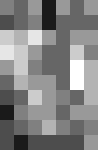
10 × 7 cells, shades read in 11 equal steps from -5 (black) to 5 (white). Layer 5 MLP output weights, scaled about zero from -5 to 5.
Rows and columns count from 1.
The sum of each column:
-5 2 9 -6 -7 9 9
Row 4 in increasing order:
-1 -1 0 1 3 3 4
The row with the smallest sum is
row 10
